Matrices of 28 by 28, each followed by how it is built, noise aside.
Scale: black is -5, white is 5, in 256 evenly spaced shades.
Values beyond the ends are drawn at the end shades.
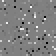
sparse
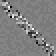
banded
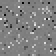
sparse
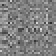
low rank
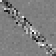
banded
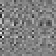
low rank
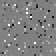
sparse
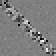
banded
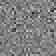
low rank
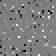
sparse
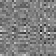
low rank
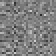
low rank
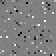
sparse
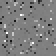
sparse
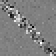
banded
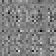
low rank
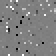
sparse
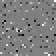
sparse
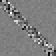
banded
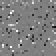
sparse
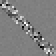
banded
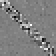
banded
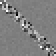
banded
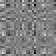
low rank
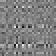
low rank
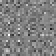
low rank
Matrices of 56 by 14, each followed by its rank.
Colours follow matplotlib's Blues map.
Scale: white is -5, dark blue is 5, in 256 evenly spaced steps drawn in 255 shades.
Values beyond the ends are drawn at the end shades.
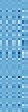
one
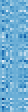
two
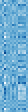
two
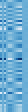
one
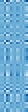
one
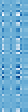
one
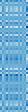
one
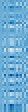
two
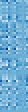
two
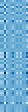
one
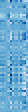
two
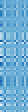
one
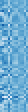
two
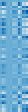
one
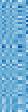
two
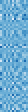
two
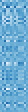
two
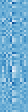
two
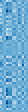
two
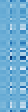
one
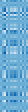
one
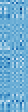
two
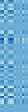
one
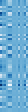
one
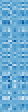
two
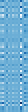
one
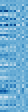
two
